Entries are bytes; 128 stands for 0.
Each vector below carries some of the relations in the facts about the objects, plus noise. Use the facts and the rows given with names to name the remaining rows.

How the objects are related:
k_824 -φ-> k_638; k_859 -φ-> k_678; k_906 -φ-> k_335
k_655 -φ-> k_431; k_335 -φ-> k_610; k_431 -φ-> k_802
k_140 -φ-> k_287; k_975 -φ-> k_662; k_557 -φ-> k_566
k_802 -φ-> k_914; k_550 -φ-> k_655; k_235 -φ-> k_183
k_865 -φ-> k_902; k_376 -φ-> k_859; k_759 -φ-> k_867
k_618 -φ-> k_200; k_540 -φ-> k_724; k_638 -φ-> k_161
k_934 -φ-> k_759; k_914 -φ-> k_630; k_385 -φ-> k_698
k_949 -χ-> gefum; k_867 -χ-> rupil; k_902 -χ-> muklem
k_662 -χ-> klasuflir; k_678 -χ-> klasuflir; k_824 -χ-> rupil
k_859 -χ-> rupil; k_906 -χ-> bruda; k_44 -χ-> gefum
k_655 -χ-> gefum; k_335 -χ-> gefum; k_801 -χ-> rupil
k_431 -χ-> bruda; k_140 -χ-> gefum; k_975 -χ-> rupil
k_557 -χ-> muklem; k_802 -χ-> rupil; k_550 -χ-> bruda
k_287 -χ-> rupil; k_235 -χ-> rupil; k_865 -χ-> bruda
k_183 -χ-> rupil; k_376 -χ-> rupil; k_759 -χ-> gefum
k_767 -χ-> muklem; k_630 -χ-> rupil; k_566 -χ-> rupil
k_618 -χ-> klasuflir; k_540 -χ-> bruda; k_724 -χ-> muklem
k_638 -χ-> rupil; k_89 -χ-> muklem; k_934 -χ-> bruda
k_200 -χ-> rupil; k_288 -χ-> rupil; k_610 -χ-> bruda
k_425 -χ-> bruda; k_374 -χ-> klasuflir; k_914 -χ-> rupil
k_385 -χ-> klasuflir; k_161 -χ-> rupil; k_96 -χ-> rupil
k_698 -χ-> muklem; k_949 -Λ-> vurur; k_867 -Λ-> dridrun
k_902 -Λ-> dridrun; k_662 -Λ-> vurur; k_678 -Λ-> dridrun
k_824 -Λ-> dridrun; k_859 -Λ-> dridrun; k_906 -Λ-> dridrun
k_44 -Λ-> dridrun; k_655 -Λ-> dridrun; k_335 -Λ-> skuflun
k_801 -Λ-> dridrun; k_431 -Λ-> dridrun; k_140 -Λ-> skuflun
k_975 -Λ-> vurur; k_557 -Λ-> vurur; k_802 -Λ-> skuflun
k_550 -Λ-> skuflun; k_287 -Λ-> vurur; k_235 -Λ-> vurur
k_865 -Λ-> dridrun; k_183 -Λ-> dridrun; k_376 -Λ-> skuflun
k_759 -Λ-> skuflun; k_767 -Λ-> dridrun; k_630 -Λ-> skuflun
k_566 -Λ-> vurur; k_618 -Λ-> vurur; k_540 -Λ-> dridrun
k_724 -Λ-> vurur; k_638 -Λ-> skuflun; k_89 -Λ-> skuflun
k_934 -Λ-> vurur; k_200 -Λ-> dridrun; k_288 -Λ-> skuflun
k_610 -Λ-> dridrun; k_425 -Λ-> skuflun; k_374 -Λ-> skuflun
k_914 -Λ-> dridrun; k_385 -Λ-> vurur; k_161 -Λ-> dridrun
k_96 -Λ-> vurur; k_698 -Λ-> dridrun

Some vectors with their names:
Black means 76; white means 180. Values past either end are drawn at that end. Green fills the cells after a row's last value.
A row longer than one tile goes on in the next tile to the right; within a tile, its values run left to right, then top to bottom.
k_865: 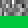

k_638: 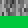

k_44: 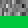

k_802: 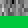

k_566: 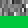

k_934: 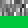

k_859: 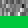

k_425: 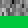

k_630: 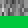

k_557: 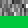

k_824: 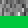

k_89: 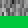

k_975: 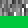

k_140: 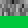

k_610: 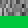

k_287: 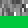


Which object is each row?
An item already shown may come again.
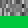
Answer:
k_200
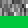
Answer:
k_557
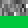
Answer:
k_949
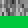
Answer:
k_376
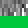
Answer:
k_235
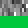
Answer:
k_287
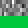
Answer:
k_865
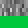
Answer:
k_759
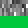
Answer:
k_662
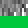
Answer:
k_235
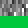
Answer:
k_975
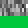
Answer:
k_618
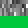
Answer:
k_662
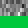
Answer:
k_859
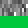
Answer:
k_96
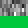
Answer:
k_385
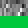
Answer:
k_678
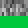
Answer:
k_374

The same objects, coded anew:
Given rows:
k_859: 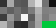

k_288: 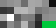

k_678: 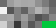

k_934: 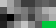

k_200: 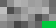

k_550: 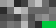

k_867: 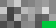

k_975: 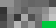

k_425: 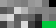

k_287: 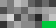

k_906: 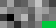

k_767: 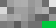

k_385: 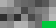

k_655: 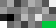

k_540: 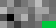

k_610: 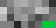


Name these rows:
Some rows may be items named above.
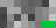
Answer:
k_557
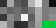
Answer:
k_859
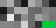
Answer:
k_140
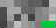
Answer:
k_557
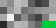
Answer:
k_724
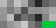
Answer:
k_662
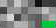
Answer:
k_949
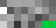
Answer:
k_678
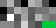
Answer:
k_335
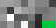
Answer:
k_374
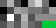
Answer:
k_638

